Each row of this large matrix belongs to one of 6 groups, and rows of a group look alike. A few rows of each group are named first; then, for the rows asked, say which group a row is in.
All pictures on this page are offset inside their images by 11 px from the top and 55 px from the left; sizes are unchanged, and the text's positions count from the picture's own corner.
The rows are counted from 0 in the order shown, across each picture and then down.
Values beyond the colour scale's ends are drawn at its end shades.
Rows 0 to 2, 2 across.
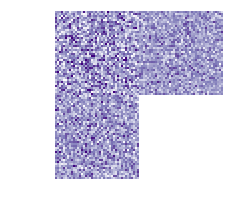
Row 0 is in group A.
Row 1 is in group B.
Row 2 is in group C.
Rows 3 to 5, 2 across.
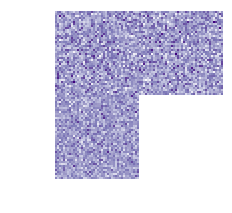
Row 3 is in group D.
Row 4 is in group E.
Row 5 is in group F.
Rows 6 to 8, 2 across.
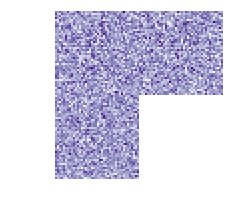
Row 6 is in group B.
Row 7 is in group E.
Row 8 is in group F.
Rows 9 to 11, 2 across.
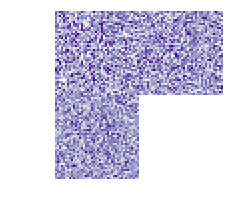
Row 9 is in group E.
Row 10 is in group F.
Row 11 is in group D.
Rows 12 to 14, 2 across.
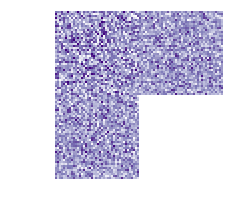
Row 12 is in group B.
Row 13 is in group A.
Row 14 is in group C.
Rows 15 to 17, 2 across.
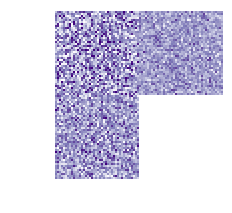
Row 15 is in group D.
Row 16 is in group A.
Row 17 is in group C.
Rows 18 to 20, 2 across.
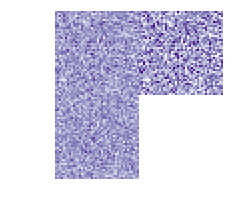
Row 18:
E
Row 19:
E
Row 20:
C
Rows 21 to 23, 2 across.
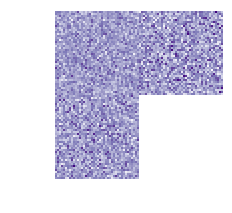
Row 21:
C
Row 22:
F
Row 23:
D
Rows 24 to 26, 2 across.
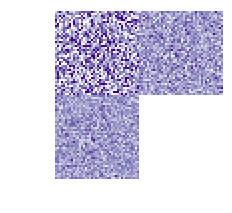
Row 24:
D
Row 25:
F
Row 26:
B
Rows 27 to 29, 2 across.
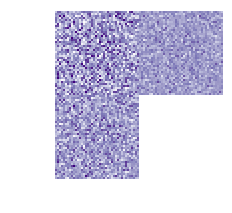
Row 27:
D
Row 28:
D
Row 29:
D
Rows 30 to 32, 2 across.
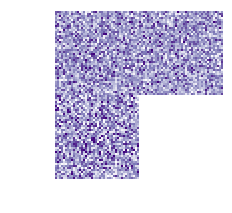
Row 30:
C
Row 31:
E
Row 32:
C
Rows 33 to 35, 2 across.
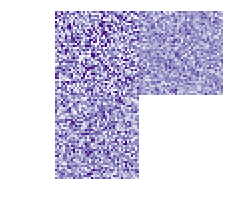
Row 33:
B
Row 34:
C
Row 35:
A
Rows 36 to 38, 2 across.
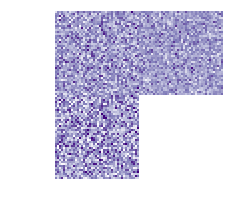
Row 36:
F
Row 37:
E
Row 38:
F
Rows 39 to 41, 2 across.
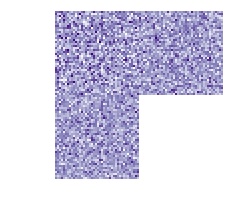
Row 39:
E
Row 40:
A
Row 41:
F
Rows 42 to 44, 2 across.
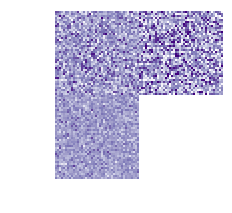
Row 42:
C
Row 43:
B
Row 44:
E
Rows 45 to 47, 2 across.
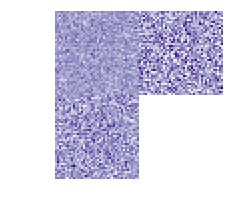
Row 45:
E
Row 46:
F
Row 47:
D
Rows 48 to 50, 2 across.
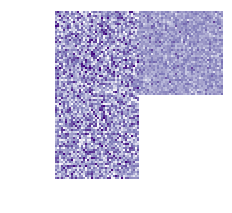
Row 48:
C
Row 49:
E
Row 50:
B
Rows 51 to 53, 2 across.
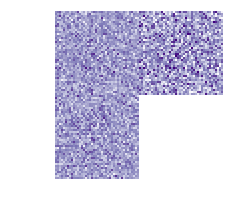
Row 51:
C
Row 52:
C
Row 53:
B
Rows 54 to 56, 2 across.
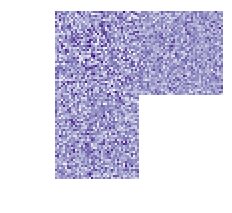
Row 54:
B
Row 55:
F
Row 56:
A
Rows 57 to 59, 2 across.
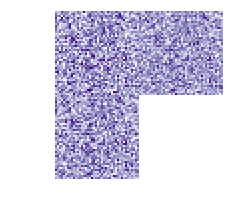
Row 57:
A
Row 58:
A
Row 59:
A
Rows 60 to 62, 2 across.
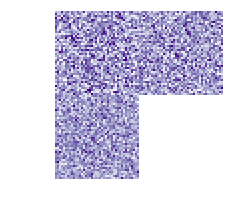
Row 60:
A
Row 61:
F
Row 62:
C
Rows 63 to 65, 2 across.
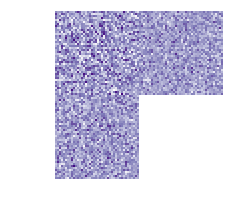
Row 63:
B
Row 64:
E
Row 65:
D
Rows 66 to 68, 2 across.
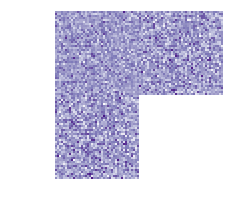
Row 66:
B
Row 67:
A
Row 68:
A
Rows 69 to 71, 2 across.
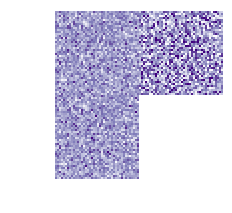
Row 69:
E
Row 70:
D
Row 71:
E
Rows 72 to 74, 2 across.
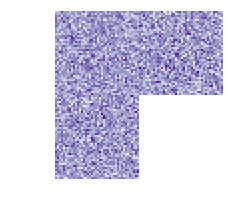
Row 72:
A
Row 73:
C
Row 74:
F
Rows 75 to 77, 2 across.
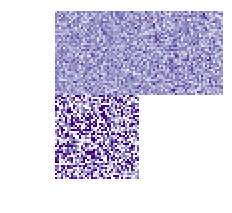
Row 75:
F
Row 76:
A
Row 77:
B
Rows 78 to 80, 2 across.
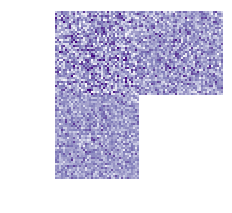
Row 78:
A
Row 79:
C
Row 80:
B
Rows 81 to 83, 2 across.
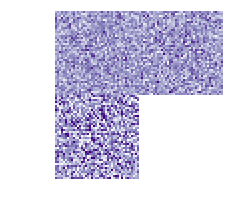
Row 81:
A
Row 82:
D
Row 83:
B
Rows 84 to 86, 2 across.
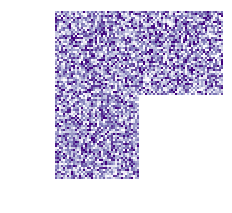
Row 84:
A
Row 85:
E
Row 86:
C
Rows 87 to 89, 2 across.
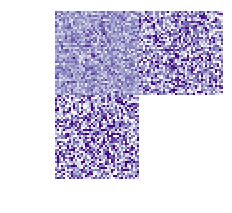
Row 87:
B
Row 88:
A
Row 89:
D
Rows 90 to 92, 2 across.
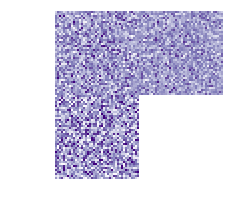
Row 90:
D
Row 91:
D
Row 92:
F
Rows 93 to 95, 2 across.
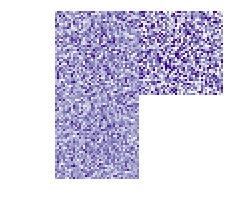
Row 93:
D
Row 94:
C
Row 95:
D
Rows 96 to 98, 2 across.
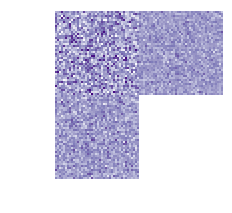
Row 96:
A
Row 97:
B
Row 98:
A
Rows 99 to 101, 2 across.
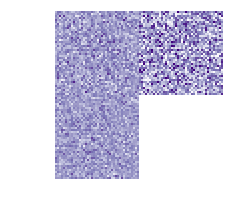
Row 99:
D
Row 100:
E
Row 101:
B
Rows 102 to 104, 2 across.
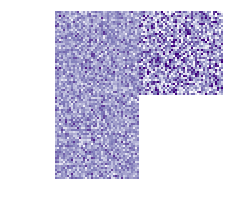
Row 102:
C
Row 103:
C
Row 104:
B
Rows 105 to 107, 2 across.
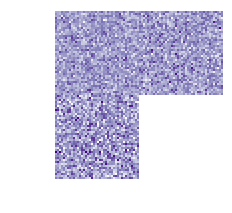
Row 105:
A
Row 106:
E
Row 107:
C
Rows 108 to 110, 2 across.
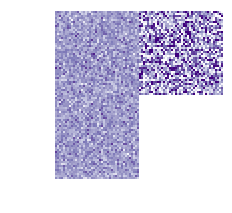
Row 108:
C
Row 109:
B
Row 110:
F
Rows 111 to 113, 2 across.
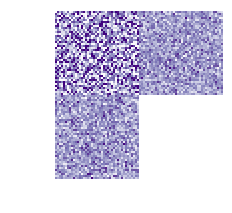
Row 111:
F
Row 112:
C
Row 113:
A
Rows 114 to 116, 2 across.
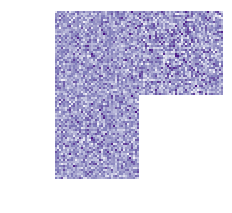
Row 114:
F
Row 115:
B
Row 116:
F
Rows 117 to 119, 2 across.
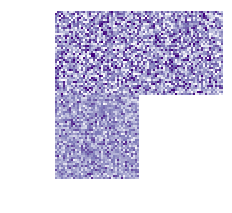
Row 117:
F
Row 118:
A
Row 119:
A
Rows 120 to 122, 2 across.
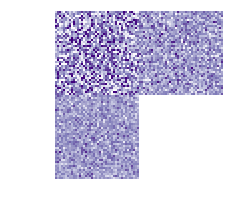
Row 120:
D
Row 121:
E
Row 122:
C
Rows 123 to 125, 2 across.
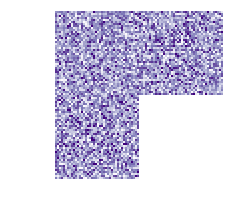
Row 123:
E
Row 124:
B
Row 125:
F
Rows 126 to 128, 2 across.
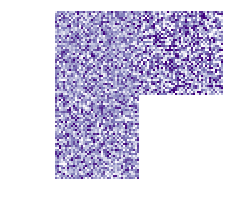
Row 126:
F
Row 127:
A
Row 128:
E
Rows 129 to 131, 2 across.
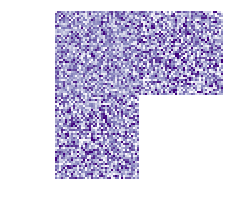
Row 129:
F
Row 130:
C
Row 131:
B
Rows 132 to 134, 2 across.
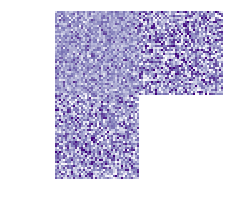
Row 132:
F
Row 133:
B
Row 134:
C
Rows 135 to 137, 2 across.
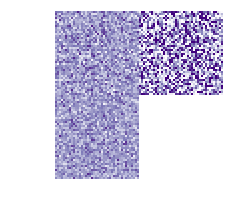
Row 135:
B
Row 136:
D
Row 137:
A
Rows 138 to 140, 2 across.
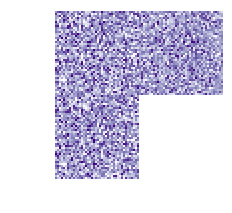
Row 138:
E
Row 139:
D
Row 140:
E
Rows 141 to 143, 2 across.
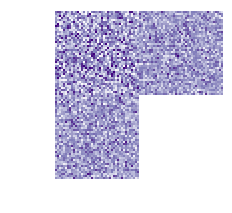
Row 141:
C
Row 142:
B
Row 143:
A
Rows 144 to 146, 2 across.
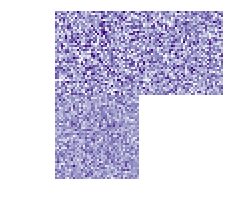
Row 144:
B
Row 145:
E
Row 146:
D
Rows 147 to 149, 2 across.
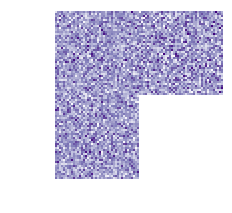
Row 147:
F
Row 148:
F
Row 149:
C
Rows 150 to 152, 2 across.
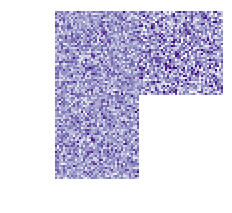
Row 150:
B
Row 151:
C
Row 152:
F
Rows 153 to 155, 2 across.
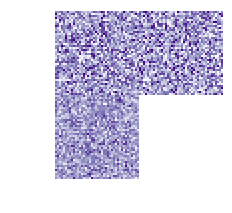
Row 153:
B
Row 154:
E
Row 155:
A
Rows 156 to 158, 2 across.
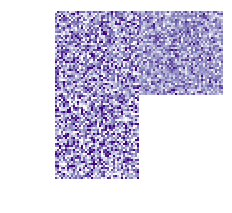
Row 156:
F
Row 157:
A
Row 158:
E
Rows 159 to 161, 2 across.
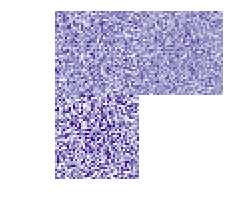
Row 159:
E
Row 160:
D
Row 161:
D
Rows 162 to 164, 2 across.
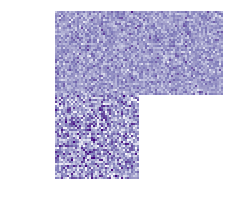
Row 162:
F
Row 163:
B
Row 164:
B
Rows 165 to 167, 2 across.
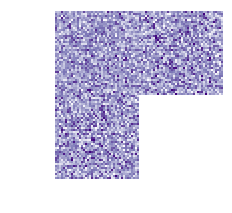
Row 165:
A
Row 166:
A
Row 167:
B
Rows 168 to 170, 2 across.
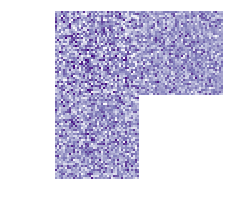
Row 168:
A
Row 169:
D
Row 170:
A
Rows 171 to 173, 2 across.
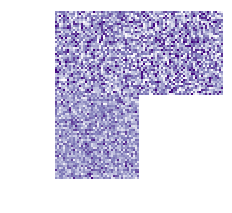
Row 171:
E
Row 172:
D
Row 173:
A
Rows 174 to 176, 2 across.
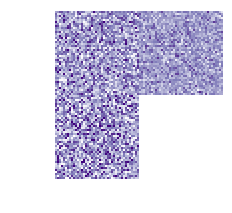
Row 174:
E
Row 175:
B
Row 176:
D
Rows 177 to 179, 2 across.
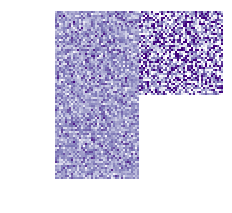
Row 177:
D
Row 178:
F
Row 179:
B
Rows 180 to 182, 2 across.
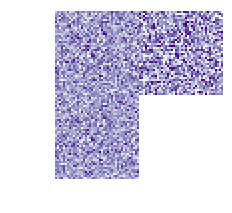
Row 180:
F
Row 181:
B
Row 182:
F
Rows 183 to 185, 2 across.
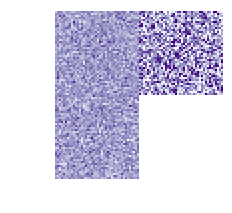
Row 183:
D
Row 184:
C
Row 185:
E
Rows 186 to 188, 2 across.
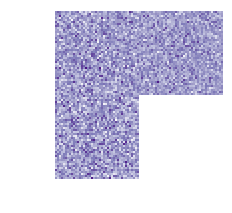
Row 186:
C
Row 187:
D
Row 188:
A
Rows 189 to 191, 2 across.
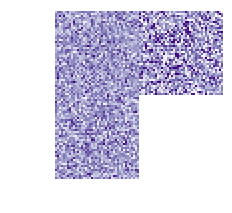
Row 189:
D
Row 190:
B
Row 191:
A
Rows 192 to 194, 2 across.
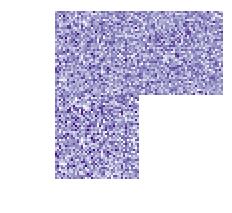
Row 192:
E
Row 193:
B
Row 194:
E
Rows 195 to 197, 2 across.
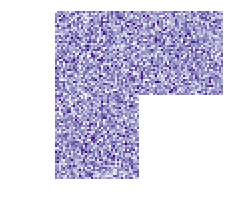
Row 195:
F
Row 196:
D
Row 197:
C
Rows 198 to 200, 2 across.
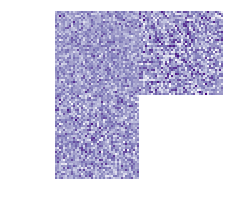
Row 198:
D
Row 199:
B
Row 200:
C
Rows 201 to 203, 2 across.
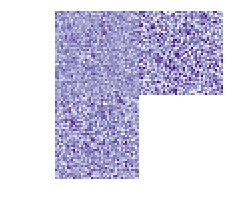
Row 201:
B
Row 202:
C
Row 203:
A
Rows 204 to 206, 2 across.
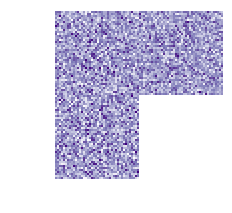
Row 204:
C
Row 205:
B
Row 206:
F
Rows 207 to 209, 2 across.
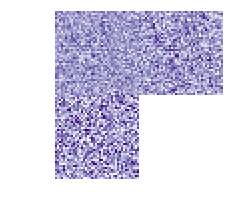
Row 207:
B
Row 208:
A
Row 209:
F
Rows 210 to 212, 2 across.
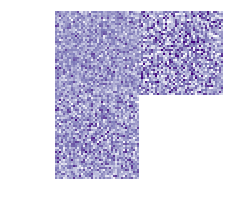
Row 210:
C
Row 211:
D
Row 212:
C
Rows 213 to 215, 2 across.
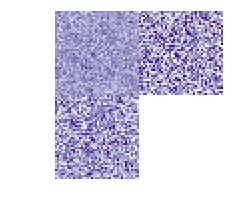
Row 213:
C
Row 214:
F
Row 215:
A
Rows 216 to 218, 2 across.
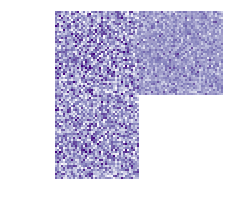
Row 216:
C
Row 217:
C
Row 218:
C
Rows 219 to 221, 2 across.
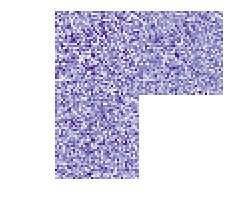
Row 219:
B
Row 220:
B
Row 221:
A
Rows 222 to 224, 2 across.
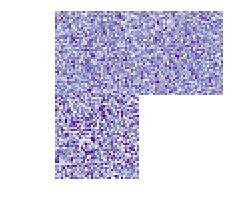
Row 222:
A
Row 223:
D
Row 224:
B
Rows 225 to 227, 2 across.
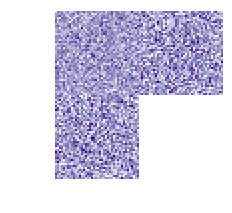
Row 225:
F
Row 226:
D
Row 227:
C
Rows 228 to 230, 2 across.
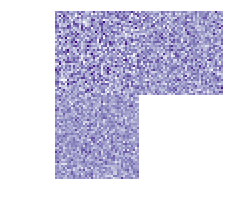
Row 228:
E
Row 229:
F
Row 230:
C
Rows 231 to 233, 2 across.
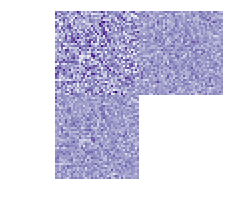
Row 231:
B
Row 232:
D
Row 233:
B
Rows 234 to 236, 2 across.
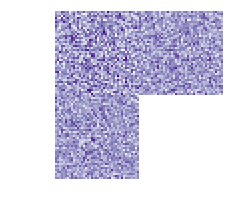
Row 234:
A
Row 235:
A
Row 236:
B
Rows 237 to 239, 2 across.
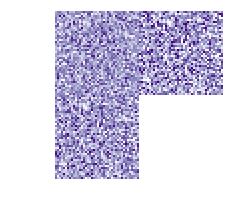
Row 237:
D
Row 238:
E
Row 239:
E
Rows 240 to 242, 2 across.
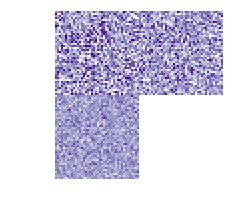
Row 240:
B
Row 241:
E
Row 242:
F
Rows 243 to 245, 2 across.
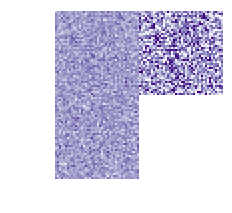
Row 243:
A
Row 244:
A
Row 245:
E
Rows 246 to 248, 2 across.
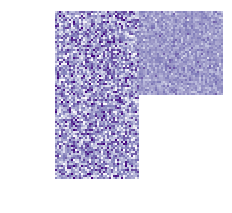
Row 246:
D
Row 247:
C
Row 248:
A
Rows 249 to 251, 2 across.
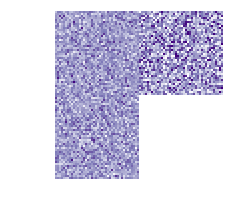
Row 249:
D
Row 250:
F
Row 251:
B
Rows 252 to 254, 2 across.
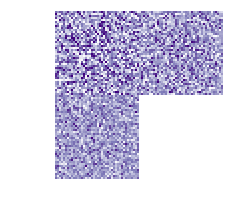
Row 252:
B
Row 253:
D
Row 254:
E
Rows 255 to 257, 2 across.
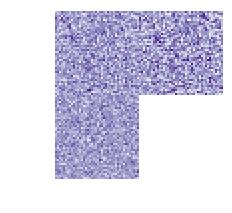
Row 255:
A
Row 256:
A
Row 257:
F
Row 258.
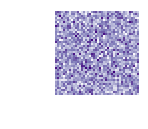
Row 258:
C
